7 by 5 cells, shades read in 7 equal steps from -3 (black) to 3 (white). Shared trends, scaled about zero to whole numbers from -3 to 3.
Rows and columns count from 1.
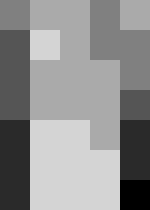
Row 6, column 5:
-2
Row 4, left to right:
-1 1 1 1 -1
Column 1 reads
0 -1 -1 -1 -2 -2 -2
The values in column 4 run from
0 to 2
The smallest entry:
-3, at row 7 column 5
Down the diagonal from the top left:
0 2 1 1 -2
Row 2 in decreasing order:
2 1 0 0 -1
